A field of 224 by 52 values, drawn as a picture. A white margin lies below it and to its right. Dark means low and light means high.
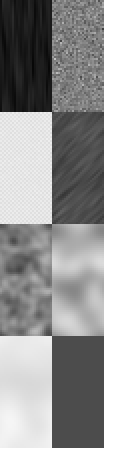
It is made of 4 by 2 panels. Panel 1,1: very low, streaked downward, faint in contrast. Panel 1,2: middling, fine-grained. Panel 2,1: very high, checkered, faint in contrast. Panel 2,2: low, slanting up to the right, faint in contrast. Panel 3,1: middling, blotchy. Panel 3,2: high, smooth. Panel 4,1: very high, smooth, faint in contrast. Panel 4,2: low, flat.
